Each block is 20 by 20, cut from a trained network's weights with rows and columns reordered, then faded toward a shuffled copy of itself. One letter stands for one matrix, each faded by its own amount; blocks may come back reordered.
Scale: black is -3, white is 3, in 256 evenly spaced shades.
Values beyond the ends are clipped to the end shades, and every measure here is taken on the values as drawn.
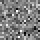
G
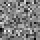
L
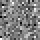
G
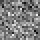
L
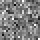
G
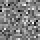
G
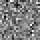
G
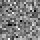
G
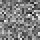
L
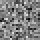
L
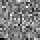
L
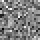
L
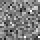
G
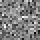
G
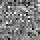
L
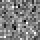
G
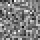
G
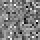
G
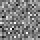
L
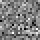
G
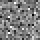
G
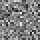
L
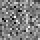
G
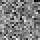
L
